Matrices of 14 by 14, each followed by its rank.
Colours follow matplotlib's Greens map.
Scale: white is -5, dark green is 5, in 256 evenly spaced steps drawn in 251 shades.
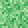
full rank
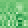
two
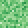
full rank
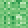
two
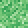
full rank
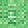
two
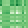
one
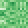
two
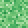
full rank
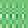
one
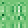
two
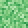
full rank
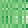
one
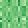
two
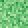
full rank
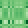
one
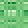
one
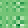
one
